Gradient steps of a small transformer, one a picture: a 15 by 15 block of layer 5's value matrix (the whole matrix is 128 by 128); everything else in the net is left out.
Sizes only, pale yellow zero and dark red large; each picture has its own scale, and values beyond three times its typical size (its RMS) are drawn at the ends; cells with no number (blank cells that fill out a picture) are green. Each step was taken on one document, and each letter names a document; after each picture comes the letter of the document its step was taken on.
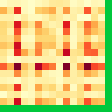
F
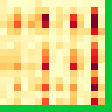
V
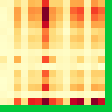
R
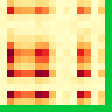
F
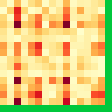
F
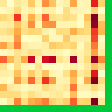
V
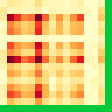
F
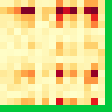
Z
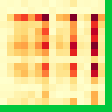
V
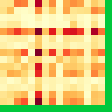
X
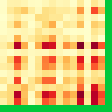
R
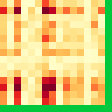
R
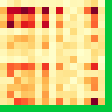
Z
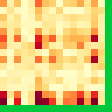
R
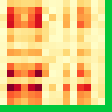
F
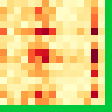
X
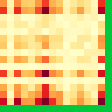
R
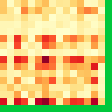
R
